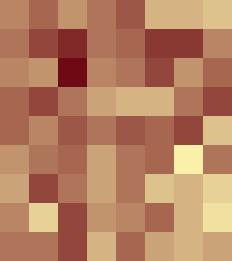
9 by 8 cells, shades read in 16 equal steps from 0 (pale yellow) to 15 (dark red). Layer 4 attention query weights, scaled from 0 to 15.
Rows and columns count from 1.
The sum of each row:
51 80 69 60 67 53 46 47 54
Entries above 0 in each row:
8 8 8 8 8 7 8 8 8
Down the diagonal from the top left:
7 11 15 5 10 9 4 1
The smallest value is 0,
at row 6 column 7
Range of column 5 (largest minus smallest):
6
